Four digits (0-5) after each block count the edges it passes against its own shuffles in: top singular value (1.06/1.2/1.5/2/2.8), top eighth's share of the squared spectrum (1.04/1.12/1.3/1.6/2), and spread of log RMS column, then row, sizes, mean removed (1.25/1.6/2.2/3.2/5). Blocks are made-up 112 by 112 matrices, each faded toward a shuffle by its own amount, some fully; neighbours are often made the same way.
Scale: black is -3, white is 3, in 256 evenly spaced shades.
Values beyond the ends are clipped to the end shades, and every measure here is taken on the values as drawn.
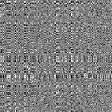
5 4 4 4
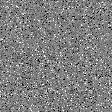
3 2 0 0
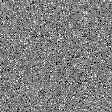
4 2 1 1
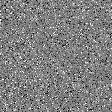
3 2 0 0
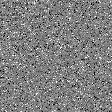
2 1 0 0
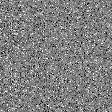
3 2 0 0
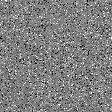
2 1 0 0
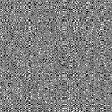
5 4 3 3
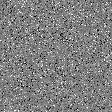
0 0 0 0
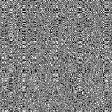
5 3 3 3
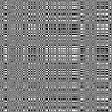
5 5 5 5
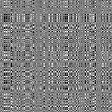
5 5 5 4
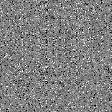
4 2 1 1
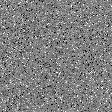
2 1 0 0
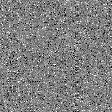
3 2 1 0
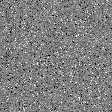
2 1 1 0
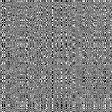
5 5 4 3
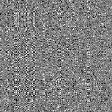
5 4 3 3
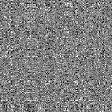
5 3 2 2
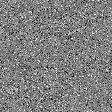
2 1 0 0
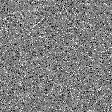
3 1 0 0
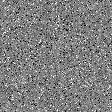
0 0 0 0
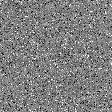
1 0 0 0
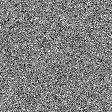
0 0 0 0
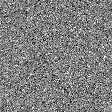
0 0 0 0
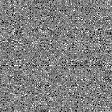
4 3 2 2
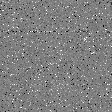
2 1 0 0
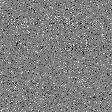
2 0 0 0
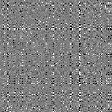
5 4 3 3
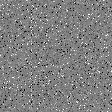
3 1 0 0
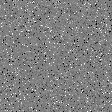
0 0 0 0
